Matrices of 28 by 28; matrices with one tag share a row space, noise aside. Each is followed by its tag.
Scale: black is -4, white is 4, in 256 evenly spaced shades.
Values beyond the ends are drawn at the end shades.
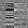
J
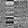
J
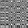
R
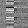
J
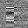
J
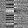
J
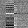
J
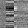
J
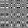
R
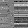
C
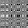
R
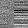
C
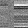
C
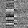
J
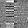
J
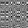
R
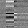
J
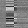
J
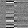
J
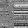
C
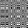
R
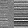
C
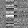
J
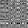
R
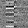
J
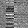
J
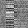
J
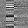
J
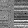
C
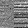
C
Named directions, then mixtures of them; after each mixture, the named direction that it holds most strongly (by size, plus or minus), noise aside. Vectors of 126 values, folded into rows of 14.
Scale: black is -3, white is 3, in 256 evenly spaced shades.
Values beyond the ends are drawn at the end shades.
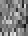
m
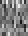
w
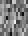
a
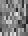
m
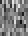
w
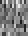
w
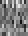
w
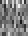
w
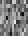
a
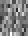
a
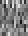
w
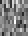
w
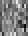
m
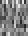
w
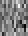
w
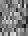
m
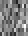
m
